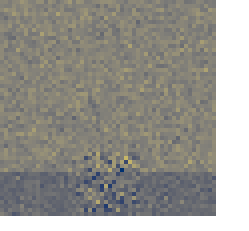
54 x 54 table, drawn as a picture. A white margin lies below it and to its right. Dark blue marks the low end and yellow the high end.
Roughest part: bottom middle. Odd patch: rougher, in the bottom middle. Stripes: none. Seam: horizontal, 80% of the way down, the top part higher.
